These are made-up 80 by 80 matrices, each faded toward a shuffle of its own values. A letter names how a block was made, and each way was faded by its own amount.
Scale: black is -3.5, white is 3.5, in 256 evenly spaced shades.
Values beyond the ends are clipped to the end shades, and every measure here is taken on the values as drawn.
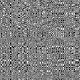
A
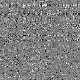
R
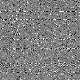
R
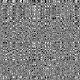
A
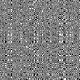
A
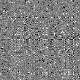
R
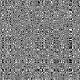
A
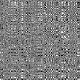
A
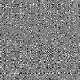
R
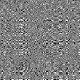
A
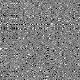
R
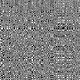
A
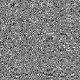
R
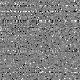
R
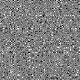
R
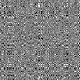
A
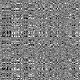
A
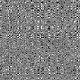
A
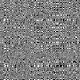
A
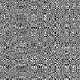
A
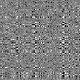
A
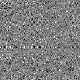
R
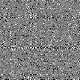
R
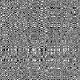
A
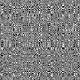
A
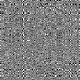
A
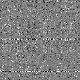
R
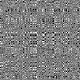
A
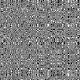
A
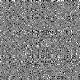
R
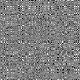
A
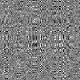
A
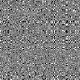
A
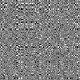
A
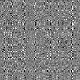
A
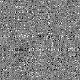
R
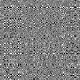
A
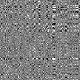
A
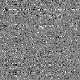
R
